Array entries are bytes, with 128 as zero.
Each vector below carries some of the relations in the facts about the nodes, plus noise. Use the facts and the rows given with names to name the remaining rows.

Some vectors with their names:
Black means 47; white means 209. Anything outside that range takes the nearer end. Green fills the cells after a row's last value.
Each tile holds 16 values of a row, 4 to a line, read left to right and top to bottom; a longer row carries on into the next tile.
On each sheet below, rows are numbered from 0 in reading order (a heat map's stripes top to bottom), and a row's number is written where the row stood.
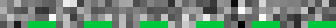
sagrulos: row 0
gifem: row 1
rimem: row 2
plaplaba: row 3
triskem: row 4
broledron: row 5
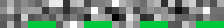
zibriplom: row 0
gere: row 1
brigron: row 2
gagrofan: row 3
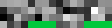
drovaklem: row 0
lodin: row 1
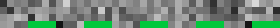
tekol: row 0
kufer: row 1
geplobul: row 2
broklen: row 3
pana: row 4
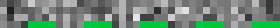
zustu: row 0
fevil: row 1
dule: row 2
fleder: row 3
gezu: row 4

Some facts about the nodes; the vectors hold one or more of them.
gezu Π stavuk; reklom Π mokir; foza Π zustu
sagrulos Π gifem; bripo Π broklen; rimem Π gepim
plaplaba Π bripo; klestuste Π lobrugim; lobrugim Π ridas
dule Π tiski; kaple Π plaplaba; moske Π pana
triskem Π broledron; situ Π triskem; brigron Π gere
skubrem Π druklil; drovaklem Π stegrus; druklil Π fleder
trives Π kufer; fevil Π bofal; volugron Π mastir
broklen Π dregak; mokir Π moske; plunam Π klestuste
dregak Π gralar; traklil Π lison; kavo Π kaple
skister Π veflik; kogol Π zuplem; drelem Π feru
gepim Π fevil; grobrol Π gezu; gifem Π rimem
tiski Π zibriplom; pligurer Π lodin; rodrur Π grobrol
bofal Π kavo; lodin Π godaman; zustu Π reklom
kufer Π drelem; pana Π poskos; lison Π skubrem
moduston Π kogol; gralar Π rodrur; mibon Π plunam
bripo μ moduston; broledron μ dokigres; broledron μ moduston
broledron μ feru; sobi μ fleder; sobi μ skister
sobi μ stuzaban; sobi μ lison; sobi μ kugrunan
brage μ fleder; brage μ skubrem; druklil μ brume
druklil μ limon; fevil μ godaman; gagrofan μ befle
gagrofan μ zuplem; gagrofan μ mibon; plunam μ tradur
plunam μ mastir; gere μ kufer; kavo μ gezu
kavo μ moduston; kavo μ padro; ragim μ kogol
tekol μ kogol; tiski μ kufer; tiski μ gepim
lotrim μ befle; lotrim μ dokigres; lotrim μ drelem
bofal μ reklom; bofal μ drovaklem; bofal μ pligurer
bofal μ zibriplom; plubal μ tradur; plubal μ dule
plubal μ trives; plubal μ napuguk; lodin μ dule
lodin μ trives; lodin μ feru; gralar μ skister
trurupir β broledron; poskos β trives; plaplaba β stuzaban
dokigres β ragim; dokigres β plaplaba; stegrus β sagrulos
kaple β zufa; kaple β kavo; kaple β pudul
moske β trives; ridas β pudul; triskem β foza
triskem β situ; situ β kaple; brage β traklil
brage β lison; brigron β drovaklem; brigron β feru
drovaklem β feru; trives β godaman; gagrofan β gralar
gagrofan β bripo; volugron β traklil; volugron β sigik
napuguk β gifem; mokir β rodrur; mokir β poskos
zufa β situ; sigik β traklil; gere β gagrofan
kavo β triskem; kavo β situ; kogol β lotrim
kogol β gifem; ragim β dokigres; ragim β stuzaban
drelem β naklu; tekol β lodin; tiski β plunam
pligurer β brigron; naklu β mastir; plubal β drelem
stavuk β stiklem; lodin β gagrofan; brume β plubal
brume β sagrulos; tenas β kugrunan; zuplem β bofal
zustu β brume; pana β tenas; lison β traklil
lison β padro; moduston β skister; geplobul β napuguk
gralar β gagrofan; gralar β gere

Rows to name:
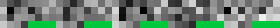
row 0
moske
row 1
mokir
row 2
poskos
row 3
stegrus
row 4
kaple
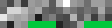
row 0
traklil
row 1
feru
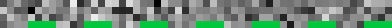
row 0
godaman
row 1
kavo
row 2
gralar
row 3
pudul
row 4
stavuk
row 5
pligurer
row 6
reklom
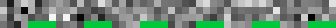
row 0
brume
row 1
mastir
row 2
stuzaban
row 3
foza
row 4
kogol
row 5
tiski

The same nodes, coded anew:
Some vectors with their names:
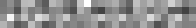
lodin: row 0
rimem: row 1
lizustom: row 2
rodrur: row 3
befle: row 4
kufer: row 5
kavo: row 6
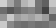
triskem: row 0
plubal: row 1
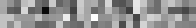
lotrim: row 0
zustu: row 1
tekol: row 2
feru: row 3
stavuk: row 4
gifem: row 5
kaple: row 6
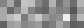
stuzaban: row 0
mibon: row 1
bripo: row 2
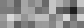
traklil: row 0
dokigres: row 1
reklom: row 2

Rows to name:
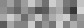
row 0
plaplaba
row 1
zufa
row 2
geplobul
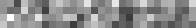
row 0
broledron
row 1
volugron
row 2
drelem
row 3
skister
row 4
pana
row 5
trives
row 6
kugrunan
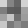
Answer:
ridas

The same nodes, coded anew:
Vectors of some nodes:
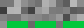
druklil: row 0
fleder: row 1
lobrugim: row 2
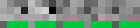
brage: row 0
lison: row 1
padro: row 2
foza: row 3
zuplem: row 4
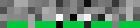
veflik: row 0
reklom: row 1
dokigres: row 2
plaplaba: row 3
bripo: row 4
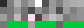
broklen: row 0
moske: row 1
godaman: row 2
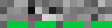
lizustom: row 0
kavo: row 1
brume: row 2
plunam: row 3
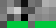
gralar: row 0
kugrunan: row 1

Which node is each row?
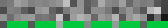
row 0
ridas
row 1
tekol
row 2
mokir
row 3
kufer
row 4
zustu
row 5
lodin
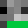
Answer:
zufa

